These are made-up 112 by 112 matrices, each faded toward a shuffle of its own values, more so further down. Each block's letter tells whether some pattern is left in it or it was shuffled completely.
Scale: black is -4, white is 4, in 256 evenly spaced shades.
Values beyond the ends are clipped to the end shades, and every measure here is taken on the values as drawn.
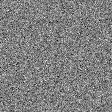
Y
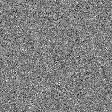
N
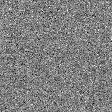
N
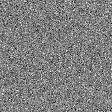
N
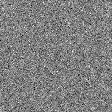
N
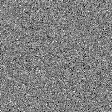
N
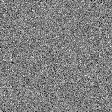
N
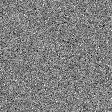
Y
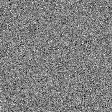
Y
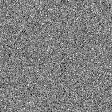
N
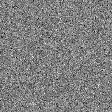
N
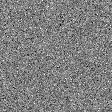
Y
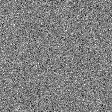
N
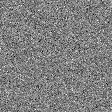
Y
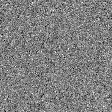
N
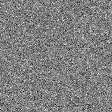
N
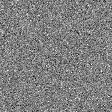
N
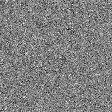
N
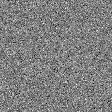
N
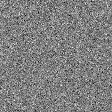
N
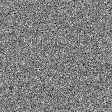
N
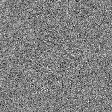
N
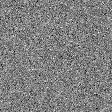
Y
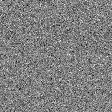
N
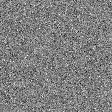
Y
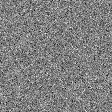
Y
